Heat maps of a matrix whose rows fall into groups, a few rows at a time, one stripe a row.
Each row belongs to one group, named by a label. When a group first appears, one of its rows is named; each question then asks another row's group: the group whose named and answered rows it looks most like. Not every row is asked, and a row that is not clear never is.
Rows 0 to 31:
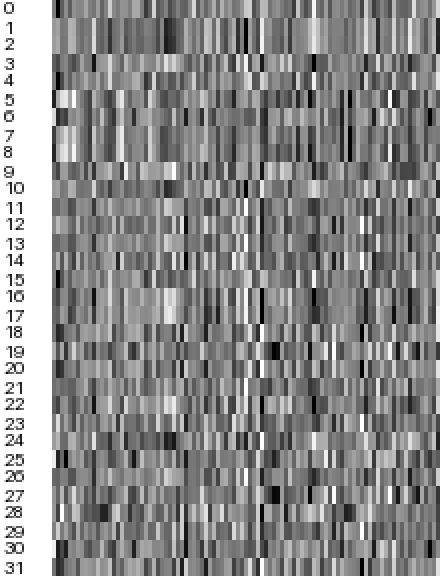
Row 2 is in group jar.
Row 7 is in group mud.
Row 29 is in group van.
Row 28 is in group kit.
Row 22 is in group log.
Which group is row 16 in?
log
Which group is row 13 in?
log
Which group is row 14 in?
van
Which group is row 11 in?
log
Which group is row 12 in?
van
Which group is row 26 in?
log
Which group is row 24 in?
jar
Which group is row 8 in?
mud
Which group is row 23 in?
van
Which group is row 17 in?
log
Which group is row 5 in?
mud
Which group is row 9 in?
log
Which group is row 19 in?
mud
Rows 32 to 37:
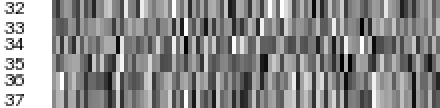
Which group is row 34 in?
van
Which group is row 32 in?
log
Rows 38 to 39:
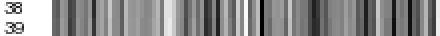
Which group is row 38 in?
log
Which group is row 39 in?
log
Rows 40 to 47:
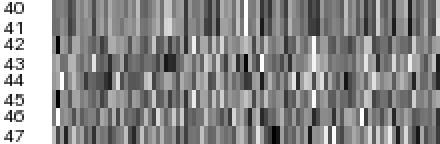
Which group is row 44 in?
kit
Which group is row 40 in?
log
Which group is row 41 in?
log
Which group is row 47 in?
mud
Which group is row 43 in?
jar
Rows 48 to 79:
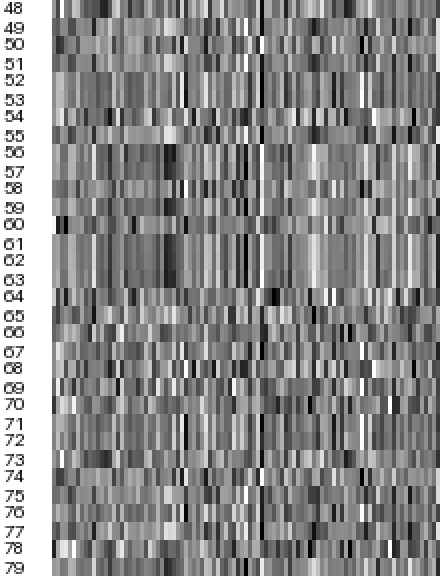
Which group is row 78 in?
mud
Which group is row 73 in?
kit
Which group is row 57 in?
jar
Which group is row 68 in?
kit
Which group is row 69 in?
van
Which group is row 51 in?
log
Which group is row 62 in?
jar
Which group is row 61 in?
jar
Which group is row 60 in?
mud
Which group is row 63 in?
jar
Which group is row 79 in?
jar
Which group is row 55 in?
log
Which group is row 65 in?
log
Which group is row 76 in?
van
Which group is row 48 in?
kit
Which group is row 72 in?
van
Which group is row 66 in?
mud
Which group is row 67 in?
van
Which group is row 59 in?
jar
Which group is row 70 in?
mud
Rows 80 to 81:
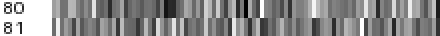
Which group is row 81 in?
van
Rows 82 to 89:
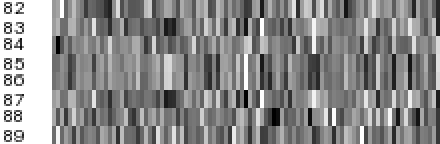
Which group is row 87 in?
jar
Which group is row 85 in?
log
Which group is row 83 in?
jar
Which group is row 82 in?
kit
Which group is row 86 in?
log
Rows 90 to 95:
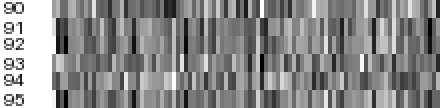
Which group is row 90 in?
jar
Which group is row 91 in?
mud
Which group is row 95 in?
mud
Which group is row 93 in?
van
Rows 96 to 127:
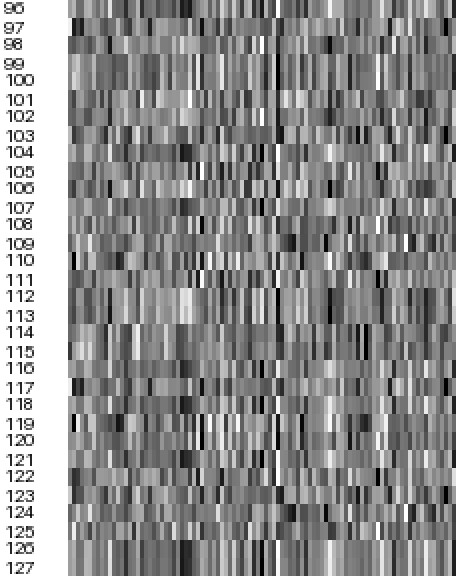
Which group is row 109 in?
mud
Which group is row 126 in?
jar
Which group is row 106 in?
log
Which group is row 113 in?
log
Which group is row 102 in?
log
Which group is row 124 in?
mud
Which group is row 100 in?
van
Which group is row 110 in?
kit
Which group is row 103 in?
mud
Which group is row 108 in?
van
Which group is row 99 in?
van
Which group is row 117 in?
mud
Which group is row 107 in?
jar
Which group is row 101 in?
log
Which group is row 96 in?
jar
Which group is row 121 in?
jar
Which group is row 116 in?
jar
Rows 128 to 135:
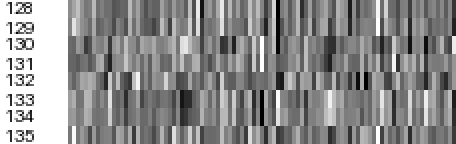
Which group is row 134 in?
jar
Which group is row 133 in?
jar
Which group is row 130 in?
log
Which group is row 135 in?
van
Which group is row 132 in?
mud
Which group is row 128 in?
van
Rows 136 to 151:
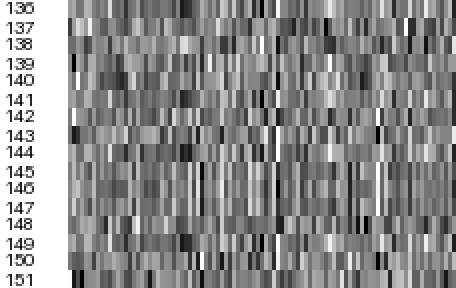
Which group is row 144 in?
jar
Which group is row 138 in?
log
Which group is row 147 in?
van
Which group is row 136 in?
jar
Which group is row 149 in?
jar
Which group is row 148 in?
mud
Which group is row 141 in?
jar
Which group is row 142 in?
van
